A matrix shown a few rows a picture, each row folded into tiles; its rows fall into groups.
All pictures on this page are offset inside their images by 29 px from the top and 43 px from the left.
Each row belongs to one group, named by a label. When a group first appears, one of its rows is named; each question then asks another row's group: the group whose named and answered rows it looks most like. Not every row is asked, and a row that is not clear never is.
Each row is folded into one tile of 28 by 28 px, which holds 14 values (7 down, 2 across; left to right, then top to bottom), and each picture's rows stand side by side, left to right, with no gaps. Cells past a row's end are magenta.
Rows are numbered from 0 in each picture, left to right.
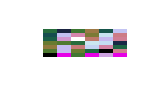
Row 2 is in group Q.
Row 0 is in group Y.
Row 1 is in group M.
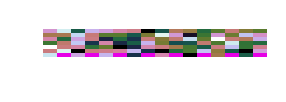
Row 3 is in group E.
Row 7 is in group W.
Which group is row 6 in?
M
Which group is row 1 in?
Q
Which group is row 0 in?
Q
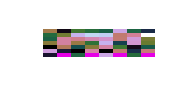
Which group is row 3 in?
W
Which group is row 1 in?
W
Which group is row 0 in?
E
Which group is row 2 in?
Q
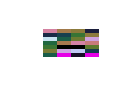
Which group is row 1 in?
E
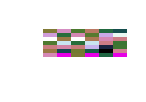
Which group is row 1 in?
M
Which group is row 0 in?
M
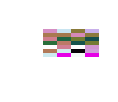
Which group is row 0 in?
Q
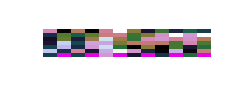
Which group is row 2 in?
Q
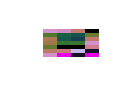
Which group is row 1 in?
E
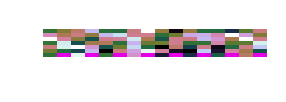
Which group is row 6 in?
W
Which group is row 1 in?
Q
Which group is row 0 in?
M
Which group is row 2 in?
W
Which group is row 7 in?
M
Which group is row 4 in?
E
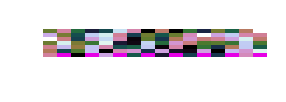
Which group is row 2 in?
Q
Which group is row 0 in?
M
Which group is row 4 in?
E
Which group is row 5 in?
W
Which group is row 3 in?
E
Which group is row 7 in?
Q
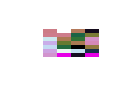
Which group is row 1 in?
E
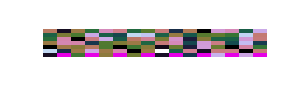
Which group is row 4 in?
E
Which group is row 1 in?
Y
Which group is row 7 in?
Q
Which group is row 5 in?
E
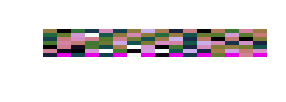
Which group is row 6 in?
Y
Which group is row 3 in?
Q
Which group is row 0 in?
E
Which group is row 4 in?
E
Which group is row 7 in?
Y
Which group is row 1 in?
W
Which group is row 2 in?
E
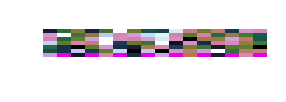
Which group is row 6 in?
E
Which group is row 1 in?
E
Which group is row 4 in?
Q
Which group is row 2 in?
Q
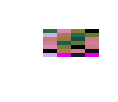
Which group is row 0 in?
Q
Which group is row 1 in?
E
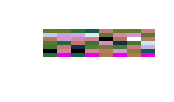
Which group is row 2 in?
Y
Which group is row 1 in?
W
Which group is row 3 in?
M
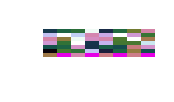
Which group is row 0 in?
W
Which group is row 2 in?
W
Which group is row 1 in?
Q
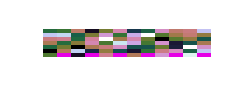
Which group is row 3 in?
W
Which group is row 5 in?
Q
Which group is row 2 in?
M
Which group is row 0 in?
W
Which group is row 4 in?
Y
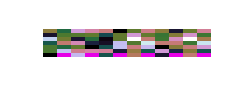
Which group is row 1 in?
Y
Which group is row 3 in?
M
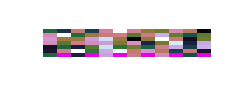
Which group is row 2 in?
Q
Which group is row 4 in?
M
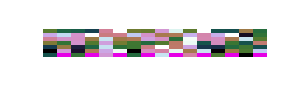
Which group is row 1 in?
W
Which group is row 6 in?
W
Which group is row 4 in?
Q
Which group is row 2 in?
Q
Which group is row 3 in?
W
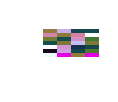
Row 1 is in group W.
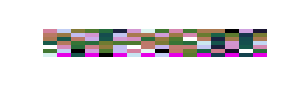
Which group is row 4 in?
Q
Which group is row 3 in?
Q
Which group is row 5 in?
M
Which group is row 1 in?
W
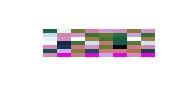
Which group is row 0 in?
Q
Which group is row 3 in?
M
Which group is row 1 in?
M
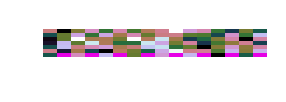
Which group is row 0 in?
E
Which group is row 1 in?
M
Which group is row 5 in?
Y
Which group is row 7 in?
Y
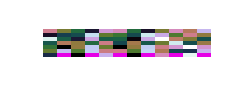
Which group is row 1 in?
Y
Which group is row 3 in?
Y
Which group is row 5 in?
Q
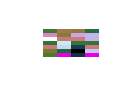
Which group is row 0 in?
M
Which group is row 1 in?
W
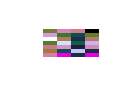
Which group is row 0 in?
M
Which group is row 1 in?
E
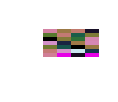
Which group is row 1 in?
E
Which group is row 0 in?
Y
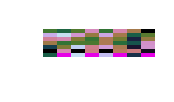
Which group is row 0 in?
W
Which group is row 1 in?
Q
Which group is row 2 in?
Q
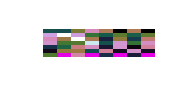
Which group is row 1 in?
M
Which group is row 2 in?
E
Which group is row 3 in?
E
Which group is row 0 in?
W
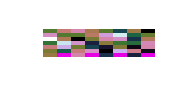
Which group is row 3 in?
E
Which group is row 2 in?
W
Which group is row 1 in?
Y
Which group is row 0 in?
M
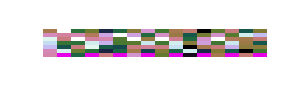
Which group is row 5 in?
E
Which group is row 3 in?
M
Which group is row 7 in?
W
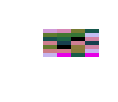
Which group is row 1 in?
Y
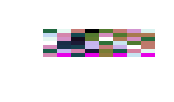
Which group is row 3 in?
Q
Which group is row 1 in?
E
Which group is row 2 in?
M
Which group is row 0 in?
Q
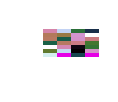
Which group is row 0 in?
Q
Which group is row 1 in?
W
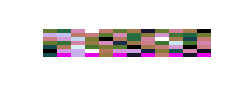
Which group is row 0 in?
W
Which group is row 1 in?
Q
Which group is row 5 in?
E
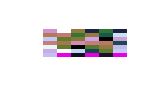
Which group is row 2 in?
Y
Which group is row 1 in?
E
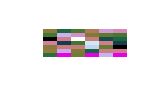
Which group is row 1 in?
M
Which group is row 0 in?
Y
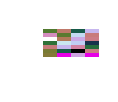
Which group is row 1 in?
Q
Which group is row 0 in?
M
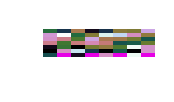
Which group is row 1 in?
E
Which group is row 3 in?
Q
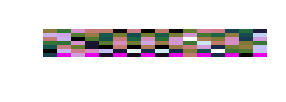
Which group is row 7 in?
Y
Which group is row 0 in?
W
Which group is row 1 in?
Y
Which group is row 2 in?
E
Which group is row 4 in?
E
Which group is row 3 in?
E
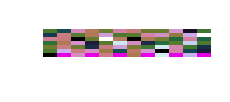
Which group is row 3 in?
Y
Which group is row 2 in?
M
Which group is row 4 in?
Q
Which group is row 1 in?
Y
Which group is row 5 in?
W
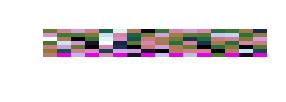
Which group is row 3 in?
E
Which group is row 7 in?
E
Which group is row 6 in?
W
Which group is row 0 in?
M
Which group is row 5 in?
Y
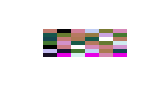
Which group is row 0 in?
E
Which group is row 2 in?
M
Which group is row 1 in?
Q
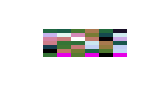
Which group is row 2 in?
Y
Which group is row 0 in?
W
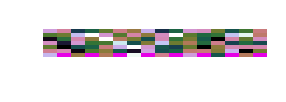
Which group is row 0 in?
Y
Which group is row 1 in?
W
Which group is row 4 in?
W
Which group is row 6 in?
Y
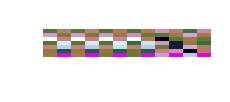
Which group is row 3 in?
M
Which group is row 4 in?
Y
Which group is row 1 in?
M
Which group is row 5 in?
Q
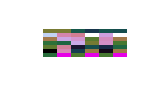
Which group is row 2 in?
W
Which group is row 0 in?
W
